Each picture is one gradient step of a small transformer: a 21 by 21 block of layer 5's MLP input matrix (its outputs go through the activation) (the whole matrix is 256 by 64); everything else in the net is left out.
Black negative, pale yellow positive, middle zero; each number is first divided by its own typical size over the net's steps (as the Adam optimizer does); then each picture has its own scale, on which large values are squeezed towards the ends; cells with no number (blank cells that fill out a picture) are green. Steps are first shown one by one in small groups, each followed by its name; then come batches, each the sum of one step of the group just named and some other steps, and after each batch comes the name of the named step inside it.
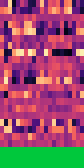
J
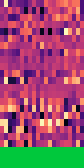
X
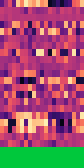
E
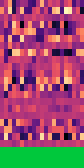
J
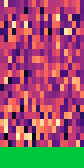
X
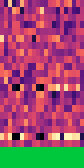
J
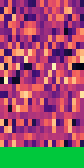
J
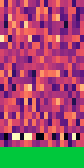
J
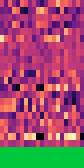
X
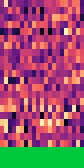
X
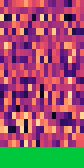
E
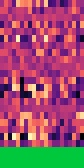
E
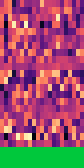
J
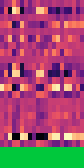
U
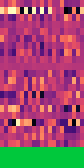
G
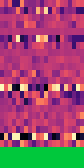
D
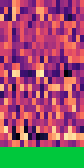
U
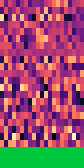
D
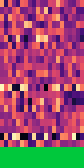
D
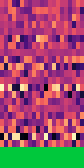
D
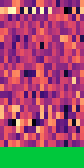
G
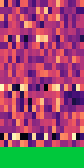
D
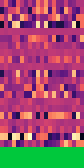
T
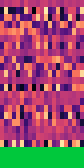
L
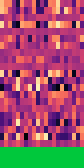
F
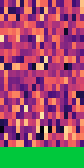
L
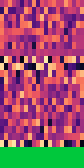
L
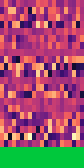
T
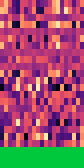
F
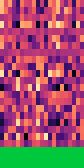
F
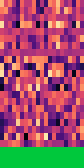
F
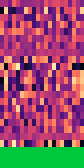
L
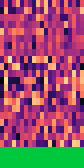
L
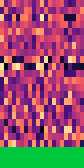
L
